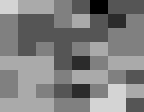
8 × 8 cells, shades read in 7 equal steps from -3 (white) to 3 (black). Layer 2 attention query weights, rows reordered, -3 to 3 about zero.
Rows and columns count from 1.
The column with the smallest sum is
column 1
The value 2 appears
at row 2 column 7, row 5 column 5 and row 7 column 5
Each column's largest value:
0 1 1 1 2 3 2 1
